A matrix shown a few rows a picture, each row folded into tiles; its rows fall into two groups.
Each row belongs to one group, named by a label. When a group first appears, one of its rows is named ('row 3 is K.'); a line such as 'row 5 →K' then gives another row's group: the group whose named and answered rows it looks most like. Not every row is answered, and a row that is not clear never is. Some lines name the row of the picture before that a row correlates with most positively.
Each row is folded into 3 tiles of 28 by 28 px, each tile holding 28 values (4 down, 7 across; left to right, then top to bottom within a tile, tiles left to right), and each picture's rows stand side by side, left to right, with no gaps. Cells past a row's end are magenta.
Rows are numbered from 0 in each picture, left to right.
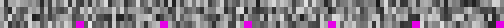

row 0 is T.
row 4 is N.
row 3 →T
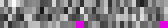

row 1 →N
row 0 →T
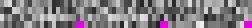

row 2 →T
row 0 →N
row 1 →N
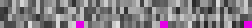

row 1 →T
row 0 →T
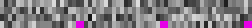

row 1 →T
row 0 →T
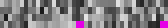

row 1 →N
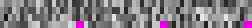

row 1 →T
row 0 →T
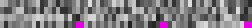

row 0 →N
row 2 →T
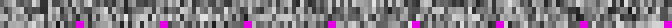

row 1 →N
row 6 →N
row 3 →N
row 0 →N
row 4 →T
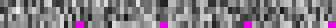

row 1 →T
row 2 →N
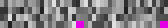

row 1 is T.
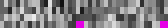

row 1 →T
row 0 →N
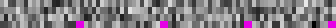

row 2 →N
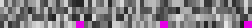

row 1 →T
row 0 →T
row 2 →N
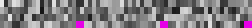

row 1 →T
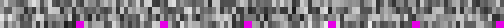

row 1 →T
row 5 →N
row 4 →N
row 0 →N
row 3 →T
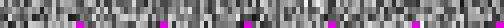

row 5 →N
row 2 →N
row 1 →N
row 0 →T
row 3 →T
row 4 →T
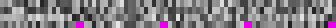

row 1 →T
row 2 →T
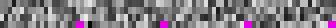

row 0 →N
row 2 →T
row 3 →T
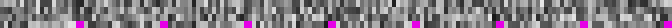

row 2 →T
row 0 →T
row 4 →T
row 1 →T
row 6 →T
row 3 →N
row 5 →N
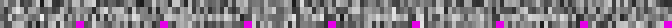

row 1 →N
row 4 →N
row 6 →N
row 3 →N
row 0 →N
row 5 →N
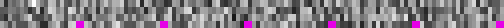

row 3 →N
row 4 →N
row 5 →T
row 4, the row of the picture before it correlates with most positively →4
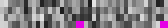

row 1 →T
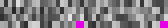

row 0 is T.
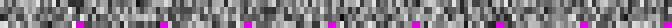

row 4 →T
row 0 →T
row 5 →N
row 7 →T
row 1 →N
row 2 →T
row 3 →T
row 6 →T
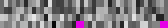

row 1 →N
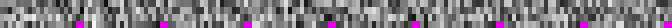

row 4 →N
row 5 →N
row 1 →N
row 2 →N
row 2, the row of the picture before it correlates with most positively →1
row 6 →N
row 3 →N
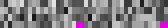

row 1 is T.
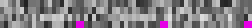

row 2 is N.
